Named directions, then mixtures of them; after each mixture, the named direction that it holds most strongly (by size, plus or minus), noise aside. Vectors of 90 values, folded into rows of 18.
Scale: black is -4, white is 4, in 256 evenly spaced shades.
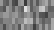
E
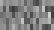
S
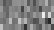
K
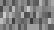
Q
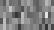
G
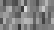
E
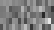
K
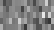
K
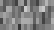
E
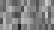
G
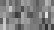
G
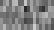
E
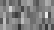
G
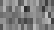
E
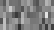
G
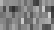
S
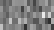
K
